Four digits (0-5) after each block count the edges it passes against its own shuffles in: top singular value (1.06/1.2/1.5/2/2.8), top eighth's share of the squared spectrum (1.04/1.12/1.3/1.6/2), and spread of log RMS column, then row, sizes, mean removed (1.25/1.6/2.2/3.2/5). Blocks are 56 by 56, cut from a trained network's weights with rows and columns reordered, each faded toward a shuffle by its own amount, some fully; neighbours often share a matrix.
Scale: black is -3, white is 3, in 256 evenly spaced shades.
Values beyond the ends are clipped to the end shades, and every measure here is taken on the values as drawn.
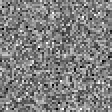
0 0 0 0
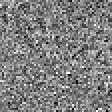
0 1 0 0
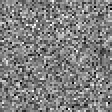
0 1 0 0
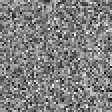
0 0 0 0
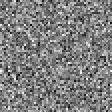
2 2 0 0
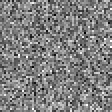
0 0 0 0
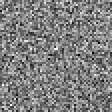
0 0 0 0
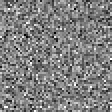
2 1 0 0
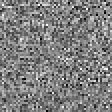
3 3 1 2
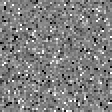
0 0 0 0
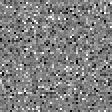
1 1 0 1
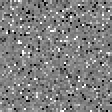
0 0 0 0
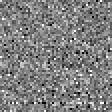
2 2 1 0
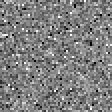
0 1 0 0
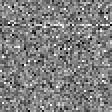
2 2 0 1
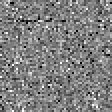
2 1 0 0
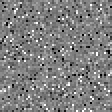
0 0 0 0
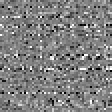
3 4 1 3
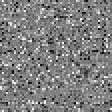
2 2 0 1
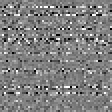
4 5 1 4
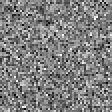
0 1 0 0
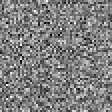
3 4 1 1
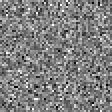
1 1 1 0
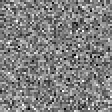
1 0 0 0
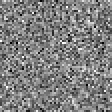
2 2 0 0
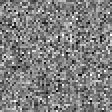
1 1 0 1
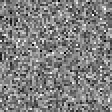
0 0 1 0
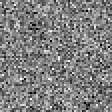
1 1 0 0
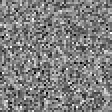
1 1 0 0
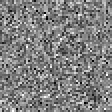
1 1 0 0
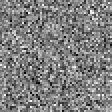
2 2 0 0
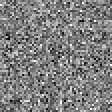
2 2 0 1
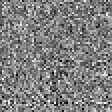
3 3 1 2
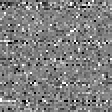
3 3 0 3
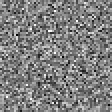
2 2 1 0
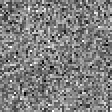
0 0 0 0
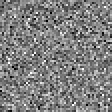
1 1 0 0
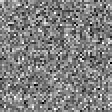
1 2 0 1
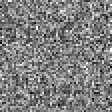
2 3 0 1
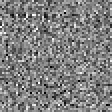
3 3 0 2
